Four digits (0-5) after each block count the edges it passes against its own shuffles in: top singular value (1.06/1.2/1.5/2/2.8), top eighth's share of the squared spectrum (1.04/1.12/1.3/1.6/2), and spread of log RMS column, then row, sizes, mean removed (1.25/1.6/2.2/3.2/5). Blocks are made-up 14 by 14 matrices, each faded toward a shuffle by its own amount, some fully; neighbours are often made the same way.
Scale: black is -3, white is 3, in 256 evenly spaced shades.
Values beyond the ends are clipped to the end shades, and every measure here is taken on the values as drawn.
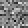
0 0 0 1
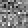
2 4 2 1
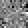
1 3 1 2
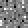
1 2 1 0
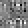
3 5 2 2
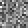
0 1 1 0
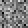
2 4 0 1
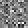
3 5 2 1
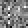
1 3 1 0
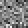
2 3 0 0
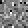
0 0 0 0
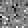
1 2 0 0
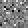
1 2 0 0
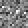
1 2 0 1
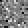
1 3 0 0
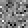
0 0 0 0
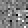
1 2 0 0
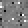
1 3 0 0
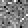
0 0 0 0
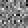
2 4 0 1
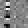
3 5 2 1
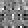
3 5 1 2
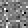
2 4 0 0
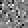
1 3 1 0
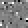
0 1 0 0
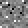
0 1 0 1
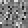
0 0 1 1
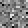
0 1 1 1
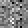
1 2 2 0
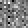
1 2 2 0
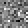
1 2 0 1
